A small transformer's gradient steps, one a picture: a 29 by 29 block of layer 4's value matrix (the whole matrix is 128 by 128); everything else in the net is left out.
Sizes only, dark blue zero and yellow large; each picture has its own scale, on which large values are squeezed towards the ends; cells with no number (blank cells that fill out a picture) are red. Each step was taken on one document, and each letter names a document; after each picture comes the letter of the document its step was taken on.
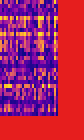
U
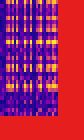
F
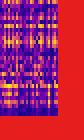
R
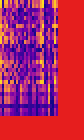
U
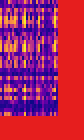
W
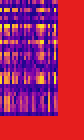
R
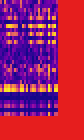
R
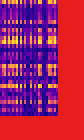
F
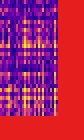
W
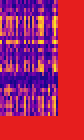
U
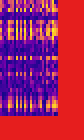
F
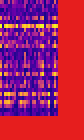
U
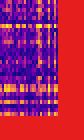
R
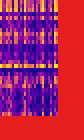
W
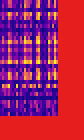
F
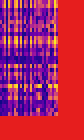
F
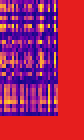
R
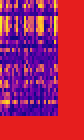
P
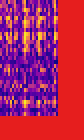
P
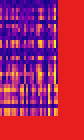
P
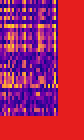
R
